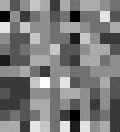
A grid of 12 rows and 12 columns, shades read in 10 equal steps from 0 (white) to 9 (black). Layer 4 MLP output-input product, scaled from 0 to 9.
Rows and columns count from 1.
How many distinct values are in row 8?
8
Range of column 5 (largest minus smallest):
7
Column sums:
63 66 66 40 41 57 48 75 44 55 48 68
